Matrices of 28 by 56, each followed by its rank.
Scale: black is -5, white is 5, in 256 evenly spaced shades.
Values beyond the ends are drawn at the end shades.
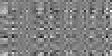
three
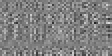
five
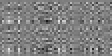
three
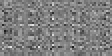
five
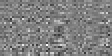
five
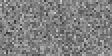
full rank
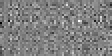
five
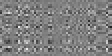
three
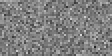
full rank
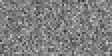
full rank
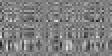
three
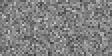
full rank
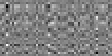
three
